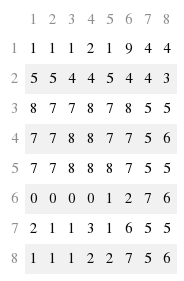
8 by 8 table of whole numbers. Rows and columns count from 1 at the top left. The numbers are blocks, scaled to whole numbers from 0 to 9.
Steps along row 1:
same same up down up down same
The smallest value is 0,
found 4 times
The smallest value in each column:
0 0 0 0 1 2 4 3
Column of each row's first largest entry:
6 1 1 3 3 7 6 6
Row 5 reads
7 7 8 8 8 7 5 5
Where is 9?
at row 1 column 6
